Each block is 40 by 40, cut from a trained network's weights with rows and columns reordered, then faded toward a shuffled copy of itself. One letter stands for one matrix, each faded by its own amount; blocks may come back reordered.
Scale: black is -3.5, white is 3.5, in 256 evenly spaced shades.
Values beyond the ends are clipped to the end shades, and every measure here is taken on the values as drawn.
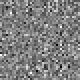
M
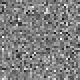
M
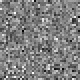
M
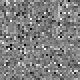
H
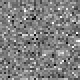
H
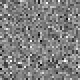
M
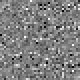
H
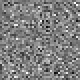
M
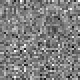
M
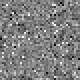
H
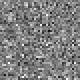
M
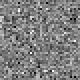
M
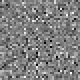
H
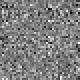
M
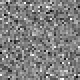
H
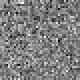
H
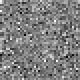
H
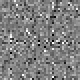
H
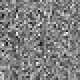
M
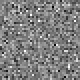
H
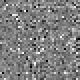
H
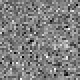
H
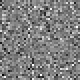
M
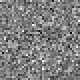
H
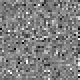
H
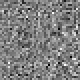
M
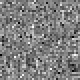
H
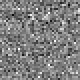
M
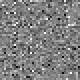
H
